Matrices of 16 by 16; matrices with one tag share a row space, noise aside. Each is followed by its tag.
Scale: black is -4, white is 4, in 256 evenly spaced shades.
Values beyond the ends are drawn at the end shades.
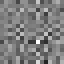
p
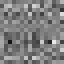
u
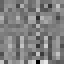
p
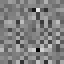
p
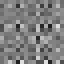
p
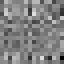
u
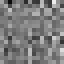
u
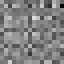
u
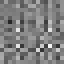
p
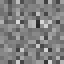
p
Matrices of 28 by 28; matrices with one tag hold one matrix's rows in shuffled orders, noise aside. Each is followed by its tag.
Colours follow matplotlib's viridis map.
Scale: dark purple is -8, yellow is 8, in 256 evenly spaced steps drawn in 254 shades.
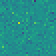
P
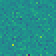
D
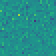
P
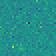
D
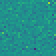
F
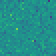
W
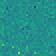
P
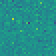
D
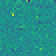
D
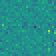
F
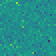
W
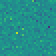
W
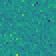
W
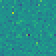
D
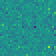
F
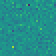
D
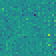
F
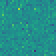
P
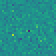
D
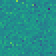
W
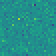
P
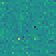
P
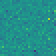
F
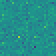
P
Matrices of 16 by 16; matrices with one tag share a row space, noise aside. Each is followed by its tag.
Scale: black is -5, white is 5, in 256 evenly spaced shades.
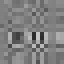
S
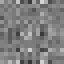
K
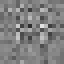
K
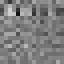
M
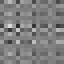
M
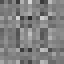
K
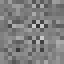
S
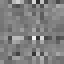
S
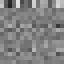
M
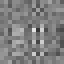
S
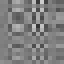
S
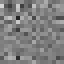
M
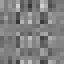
K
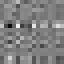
M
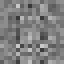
K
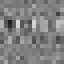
M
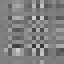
S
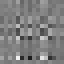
K
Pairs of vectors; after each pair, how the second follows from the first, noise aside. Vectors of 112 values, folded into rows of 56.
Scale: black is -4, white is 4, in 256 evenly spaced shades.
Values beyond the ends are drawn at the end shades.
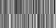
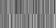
shrunk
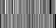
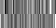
negated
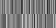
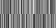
reversed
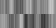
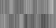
shrunk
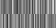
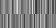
negated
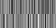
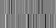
partly zeroed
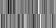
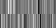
negated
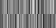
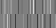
partly zeroed
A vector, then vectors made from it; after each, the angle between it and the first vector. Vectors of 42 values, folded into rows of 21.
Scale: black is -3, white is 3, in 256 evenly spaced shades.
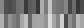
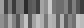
nearly parallel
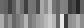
nearly parallel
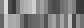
orthogonal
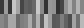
orthogonal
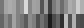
nearly opposite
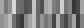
orthogonal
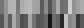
nearly opposite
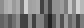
nearly opposite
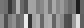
partly aligned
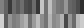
nearly parallel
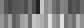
nearly parallel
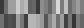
orthogonal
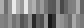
partly opposed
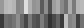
nearly opposite
